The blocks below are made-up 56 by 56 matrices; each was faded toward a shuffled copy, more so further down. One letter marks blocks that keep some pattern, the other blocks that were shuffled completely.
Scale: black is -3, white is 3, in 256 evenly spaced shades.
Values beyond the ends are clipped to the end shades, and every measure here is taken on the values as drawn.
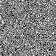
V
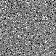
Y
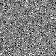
Y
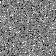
V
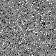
Y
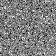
V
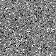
V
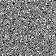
Y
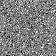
V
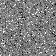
Y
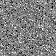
V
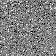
Y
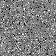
V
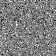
V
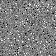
V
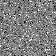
Y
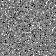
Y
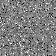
Y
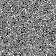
V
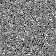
V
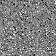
Y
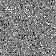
V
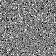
Y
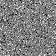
V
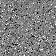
V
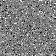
V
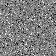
V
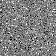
Y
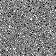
V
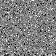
Y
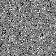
Y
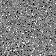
Y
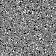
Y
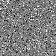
Y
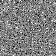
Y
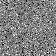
V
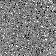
V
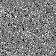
Y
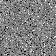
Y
